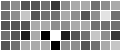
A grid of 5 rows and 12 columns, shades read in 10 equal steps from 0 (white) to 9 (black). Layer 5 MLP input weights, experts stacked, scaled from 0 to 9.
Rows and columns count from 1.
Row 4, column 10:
2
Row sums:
55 50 53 63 53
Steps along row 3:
same same down same up same down same up same same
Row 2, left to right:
5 4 2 6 5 5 3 4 6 4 1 5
